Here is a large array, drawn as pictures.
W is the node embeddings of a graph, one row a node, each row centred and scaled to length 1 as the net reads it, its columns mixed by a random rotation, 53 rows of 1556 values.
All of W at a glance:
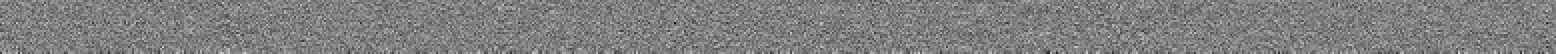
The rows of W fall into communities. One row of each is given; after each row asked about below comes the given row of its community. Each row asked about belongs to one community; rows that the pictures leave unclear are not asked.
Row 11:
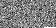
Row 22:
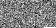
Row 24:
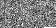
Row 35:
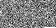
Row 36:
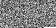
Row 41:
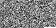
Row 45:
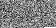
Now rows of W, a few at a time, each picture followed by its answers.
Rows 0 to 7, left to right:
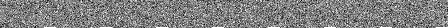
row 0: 22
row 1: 35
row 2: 41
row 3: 36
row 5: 24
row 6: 35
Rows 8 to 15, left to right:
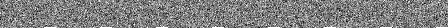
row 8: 45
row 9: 35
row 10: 24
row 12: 22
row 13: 24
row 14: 45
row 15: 24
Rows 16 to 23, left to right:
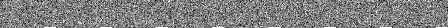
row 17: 22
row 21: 35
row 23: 22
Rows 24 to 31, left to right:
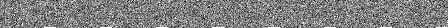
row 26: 24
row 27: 41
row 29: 22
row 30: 45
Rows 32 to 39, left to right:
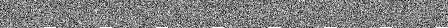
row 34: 41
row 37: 41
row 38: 35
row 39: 24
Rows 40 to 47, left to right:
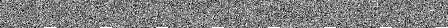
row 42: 36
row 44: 24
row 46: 22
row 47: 22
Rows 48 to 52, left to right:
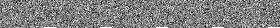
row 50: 11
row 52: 11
